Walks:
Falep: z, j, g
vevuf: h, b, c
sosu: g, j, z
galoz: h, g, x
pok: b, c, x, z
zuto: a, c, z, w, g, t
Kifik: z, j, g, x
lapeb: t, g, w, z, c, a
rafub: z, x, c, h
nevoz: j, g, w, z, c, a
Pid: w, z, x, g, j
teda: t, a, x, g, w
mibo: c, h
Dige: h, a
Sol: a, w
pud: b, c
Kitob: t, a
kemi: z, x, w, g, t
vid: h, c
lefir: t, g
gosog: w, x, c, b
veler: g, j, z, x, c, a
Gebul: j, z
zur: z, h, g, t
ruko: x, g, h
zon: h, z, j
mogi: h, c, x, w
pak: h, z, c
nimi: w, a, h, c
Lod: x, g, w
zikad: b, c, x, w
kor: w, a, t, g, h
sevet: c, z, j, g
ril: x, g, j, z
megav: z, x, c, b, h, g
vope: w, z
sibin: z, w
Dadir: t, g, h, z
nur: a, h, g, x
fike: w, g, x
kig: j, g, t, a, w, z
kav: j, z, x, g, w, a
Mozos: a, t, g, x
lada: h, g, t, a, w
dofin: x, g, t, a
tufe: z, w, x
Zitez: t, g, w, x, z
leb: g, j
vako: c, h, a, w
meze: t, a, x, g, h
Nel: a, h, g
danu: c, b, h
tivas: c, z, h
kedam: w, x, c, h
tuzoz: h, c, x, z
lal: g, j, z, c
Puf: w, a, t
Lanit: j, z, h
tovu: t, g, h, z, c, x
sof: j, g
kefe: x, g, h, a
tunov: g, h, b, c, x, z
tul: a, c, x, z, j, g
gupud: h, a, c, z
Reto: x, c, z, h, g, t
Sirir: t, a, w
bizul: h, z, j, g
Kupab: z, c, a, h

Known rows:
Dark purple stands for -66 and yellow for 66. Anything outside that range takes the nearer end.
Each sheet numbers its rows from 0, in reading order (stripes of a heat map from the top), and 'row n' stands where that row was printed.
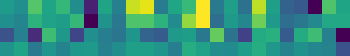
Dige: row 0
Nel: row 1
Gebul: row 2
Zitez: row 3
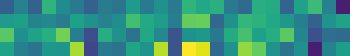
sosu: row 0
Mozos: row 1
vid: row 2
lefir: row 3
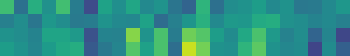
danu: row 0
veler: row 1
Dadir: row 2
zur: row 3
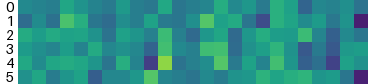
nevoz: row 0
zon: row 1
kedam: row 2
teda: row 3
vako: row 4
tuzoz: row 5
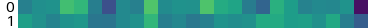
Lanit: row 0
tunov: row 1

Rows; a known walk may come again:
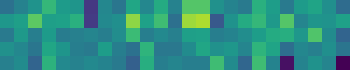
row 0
bizul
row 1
ruko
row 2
Kifik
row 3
nevoz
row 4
vope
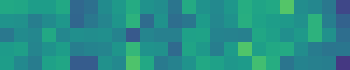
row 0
rafub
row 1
tunov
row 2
Pid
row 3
tovu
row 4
gupud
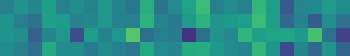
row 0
kav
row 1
lapeb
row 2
pok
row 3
kig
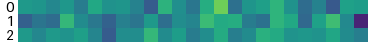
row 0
teda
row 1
sosu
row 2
megav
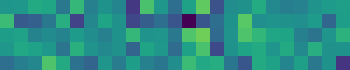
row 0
Lod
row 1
pud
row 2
Mozos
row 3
fike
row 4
zon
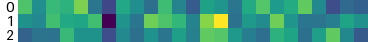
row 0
vid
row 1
Nel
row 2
Falep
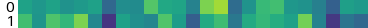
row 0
meze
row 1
mibo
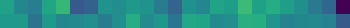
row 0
pak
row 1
Zitez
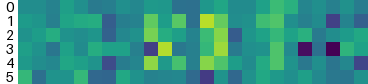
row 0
veler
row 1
zur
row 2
nur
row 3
Sirir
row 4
Dadir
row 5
vevuf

